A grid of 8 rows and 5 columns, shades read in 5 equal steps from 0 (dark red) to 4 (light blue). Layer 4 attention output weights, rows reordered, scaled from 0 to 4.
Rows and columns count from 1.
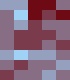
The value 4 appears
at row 2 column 2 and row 6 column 2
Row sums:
8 7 10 7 7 15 10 10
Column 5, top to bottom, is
2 0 2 2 1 2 3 2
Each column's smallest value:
1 1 0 0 0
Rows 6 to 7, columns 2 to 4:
4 3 3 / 1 2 2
